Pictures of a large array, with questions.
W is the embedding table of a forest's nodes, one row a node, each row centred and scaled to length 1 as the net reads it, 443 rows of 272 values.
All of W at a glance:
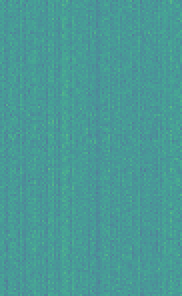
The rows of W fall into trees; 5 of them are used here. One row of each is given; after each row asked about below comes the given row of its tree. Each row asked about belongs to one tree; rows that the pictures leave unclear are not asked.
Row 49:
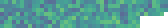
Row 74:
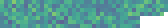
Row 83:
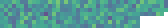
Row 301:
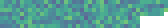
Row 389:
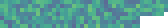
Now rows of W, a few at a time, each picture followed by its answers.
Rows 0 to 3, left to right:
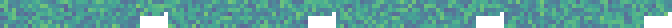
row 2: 389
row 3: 49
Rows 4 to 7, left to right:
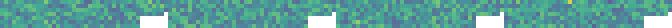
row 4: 389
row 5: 389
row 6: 301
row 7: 389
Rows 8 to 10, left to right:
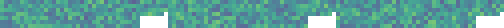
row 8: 301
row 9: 389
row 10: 301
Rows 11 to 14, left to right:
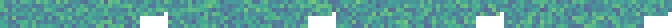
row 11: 301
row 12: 389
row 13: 49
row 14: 74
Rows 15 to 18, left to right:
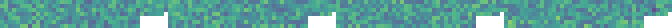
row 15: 389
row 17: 301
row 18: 49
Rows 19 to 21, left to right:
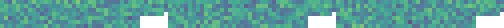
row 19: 83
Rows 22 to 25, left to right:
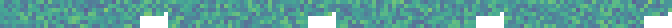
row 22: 74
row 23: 49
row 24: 49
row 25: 301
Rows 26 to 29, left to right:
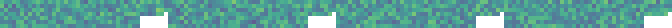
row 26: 83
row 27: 49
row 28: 301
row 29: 301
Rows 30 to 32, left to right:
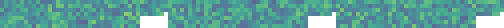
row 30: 49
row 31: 389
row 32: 83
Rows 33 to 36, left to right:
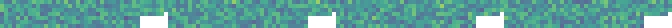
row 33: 83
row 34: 389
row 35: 301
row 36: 301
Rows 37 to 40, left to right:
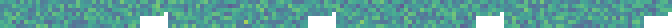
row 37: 49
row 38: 389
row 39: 301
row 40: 49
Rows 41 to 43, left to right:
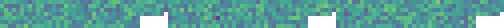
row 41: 389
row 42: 389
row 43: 301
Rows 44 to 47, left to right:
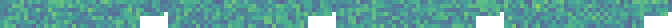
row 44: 49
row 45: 49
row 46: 389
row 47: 83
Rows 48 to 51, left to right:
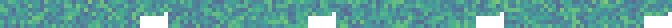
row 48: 301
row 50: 49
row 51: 301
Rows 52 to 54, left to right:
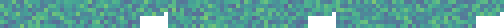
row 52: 301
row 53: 389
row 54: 301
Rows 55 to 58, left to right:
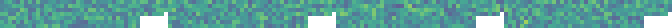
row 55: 49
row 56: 83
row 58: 83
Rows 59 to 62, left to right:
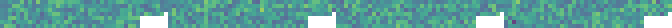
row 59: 49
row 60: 389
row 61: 49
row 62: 74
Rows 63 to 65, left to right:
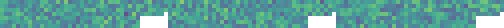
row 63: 301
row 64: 74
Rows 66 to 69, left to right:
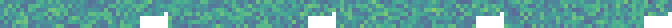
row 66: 74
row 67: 301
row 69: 49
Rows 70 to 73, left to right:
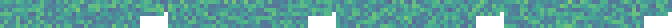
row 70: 389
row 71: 83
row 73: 49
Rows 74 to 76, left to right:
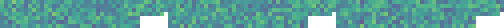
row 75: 74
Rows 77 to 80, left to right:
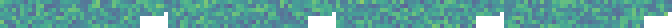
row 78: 389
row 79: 301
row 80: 49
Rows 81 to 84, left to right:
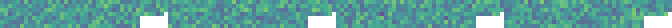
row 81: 301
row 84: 49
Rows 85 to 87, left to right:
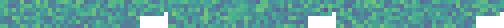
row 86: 389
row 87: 389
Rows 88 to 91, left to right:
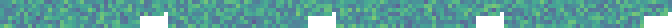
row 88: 49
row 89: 389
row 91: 83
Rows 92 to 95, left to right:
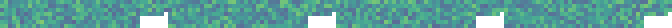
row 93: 389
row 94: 83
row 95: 301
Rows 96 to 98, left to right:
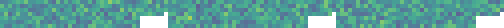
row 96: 301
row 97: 49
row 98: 389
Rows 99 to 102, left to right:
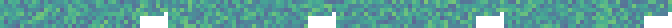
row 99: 301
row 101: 301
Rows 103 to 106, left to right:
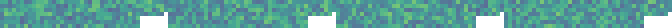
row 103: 389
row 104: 49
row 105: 49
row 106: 301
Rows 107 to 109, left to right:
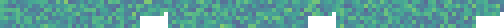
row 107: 301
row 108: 74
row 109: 389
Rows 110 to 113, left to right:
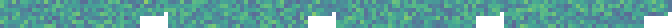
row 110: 301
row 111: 301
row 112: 49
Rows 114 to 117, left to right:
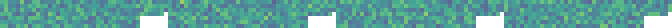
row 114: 389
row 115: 74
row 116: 49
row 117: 301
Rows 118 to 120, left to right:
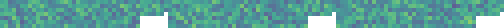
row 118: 389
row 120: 49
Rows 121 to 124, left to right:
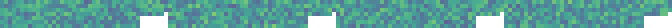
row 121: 389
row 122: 389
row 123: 301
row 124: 83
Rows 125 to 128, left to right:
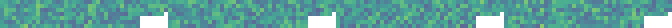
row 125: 389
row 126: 49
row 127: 301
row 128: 49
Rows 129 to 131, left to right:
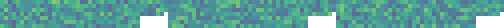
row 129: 83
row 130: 49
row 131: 389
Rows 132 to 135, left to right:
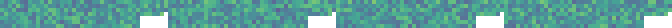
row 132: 74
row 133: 389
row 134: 301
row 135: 301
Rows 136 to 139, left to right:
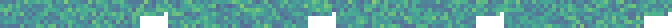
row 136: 301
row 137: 389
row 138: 74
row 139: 301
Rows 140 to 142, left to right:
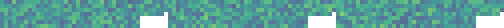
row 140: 301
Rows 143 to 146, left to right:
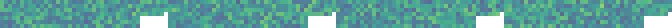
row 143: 301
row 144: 301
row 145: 49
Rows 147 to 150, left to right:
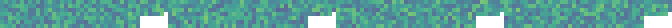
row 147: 49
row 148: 389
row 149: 301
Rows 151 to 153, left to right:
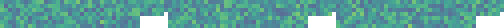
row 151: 83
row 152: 49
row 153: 49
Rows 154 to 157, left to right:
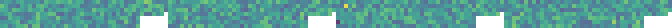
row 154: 389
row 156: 74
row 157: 49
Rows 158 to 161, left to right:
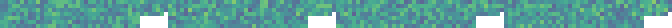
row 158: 49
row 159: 389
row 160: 389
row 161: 389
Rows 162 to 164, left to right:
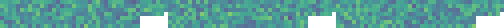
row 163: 49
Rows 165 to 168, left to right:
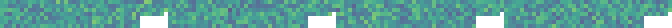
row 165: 301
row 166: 74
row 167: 389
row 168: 301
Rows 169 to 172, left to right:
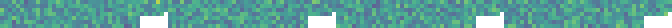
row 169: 49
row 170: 301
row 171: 49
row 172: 49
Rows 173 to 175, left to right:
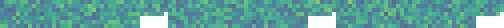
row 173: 49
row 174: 389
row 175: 74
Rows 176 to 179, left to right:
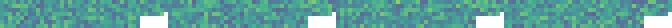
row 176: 49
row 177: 389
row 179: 301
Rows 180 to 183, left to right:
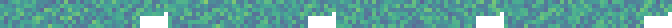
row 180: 301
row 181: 301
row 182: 49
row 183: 301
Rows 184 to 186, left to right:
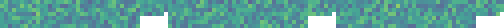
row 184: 389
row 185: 301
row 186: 74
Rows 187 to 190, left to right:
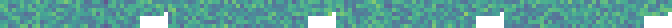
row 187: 389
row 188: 83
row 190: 301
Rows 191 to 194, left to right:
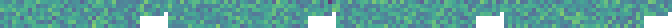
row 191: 301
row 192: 301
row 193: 301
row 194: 301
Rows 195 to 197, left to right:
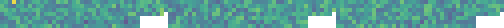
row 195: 389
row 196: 49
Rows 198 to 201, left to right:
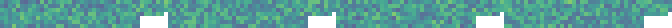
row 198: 74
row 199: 74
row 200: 301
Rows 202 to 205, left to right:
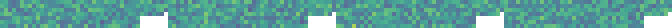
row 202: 389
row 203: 389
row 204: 389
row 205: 301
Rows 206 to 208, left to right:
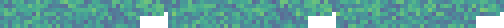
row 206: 389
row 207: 389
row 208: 389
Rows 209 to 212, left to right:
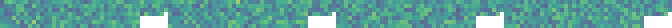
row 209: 49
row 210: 49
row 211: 49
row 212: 49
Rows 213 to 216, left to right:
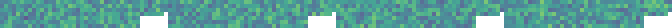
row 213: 49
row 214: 49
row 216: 389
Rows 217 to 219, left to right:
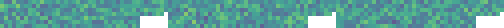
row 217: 83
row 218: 49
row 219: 301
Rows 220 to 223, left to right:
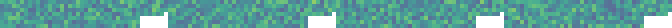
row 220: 49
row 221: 301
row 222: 301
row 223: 389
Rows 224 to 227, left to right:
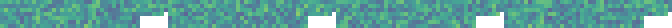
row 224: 389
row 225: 389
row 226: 49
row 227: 389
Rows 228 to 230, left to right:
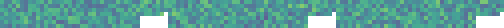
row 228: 74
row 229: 389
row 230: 301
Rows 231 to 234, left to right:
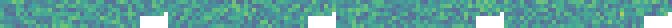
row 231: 49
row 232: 301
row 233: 389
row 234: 83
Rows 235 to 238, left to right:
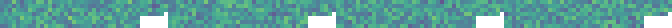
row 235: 74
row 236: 49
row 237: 389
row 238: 301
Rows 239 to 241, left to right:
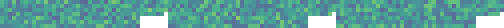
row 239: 301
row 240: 74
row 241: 389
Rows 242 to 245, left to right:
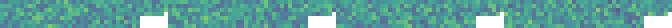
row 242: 301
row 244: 49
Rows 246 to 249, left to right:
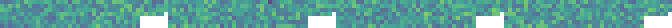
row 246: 301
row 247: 389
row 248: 83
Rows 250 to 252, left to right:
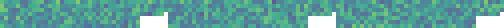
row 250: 83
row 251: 49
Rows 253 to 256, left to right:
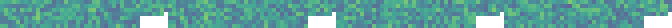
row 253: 389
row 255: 49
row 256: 389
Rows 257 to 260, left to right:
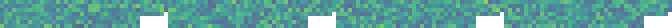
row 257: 389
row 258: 301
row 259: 389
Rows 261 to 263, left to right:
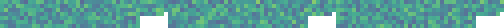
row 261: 83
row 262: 301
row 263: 301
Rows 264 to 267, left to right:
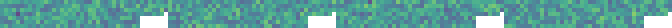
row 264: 389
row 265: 301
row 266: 389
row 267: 49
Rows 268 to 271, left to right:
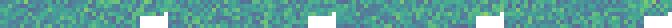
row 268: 301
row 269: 301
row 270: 301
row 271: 74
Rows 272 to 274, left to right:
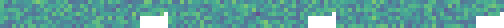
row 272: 301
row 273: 301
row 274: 389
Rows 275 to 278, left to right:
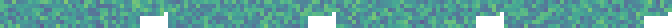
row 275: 83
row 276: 301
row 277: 49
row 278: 301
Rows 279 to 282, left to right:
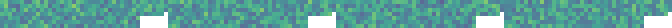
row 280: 49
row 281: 389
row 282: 49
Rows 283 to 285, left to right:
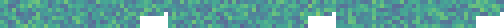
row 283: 389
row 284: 301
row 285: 389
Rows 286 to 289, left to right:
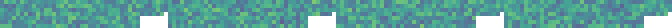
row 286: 49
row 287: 301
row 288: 389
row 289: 389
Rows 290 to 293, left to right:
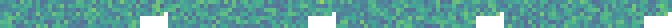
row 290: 49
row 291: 83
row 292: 49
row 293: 49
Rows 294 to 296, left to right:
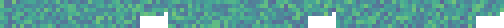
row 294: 301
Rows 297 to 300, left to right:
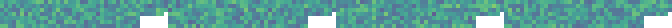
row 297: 83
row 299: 389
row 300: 389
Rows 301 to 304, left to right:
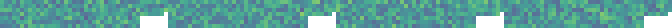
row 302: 301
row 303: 83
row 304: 49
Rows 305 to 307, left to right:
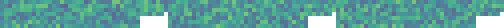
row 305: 389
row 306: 301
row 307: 389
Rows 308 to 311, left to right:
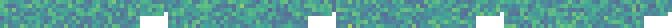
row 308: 389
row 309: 389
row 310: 301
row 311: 49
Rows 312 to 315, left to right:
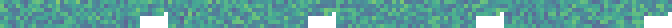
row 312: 83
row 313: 83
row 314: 301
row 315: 49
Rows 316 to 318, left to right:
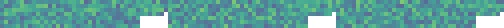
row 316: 389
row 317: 83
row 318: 389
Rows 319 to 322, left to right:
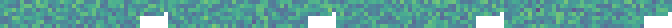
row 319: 389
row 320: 389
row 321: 301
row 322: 49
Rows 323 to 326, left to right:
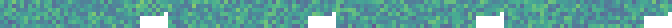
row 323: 74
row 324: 301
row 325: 301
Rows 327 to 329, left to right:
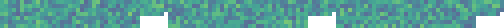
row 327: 389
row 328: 49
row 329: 389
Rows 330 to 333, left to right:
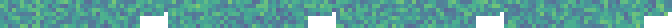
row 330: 389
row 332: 389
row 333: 49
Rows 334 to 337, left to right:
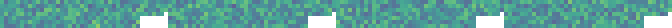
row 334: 301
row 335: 389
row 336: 389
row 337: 301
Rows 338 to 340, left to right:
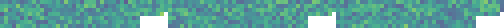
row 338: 83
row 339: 301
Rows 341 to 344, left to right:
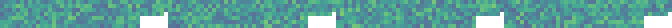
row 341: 49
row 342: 301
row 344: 49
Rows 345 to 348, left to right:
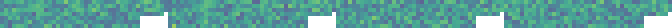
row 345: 389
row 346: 389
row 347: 301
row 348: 389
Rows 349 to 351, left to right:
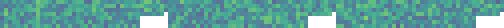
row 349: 389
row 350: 49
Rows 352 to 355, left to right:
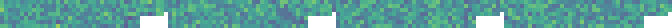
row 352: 83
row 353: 389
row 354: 301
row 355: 389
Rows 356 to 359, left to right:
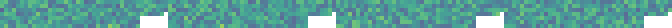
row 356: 389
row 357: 83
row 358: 83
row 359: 49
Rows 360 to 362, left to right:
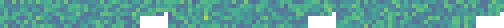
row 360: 301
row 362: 49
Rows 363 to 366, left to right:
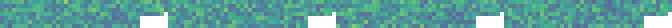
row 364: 83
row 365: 389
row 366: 389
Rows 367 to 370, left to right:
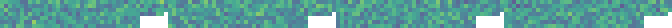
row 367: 83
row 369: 301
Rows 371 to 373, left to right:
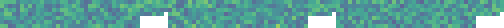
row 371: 389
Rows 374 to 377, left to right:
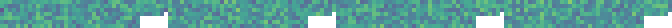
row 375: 301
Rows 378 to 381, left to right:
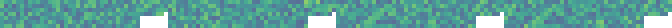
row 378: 83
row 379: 389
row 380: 301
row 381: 301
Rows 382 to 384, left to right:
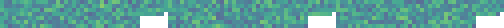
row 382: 301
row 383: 301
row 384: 301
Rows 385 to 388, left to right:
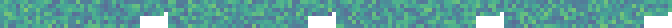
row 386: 389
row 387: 49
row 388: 301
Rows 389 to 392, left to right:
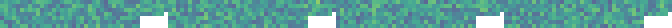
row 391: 389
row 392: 49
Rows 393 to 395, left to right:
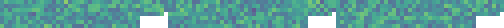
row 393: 389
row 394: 74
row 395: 74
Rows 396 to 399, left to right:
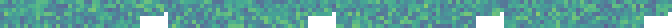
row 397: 49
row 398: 83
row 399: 49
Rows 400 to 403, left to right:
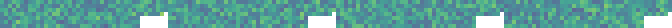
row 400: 74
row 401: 301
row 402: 389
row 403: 49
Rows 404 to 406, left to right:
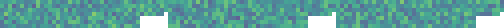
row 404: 74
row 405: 49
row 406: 83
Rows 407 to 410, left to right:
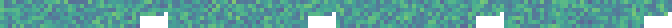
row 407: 301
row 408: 301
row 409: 301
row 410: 49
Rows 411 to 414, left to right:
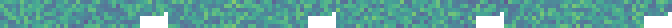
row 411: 389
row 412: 49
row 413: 301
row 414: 49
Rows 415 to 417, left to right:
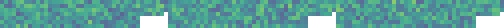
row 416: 389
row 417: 83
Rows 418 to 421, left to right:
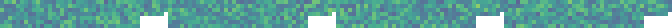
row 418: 49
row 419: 301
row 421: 389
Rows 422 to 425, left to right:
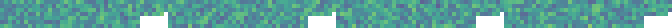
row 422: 49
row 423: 301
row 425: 389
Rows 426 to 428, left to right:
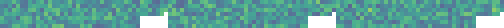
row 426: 74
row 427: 389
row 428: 83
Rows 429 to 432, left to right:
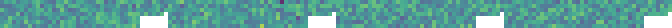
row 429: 49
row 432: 301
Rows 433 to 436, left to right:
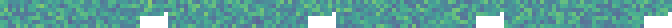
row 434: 389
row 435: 301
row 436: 49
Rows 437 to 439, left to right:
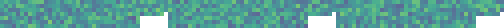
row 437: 83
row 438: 301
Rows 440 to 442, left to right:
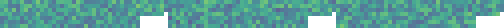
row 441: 389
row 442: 49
